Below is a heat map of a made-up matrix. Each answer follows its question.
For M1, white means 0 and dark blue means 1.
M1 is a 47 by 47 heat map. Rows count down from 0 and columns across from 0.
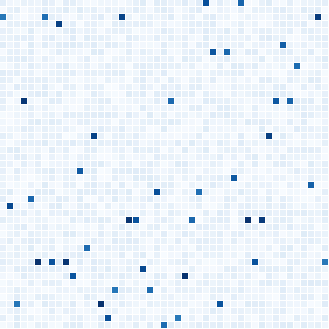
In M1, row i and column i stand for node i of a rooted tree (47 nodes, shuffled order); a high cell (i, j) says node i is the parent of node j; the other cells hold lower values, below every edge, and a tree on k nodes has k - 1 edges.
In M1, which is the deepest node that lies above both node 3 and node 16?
14
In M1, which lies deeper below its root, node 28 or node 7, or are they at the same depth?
the same depth
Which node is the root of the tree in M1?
43
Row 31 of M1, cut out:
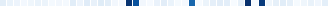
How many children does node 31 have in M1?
5
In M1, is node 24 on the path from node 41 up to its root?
no
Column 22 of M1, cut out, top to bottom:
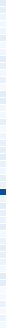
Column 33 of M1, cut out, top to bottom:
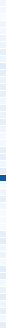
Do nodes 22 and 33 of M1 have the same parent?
no
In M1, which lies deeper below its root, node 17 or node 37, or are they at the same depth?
the same depth
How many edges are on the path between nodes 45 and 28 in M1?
5
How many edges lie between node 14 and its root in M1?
1
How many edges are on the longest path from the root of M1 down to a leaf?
4
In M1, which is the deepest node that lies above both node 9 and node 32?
37
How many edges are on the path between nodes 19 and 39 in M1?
4
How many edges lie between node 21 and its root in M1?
3
